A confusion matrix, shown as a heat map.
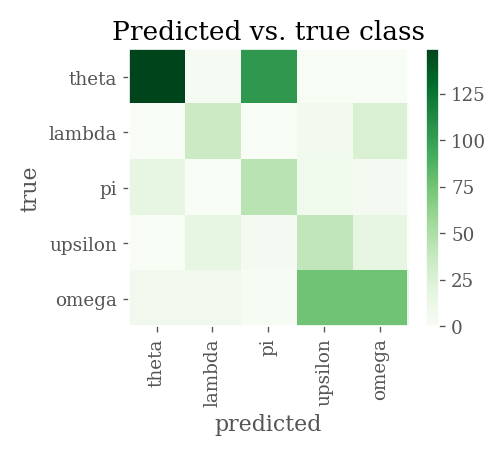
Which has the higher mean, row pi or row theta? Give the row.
theta
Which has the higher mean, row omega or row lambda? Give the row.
omega
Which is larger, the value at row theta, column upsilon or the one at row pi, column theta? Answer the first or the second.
the second
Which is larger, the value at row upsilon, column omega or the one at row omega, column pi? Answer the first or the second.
the first
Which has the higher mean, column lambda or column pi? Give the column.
pi
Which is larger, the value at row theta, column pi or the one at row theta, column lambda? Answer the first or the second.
the first
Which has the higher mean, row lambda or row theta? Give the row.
theta
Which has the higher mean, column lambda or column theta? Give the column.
theta
